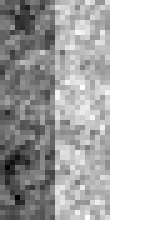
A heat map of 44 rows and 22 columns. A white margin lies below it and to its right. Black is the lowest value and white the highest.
The bottom left is the ninth with the lowest average. The ninth with the highest average is the middle right. The right part is higher, past a seam about 50% of the way across.
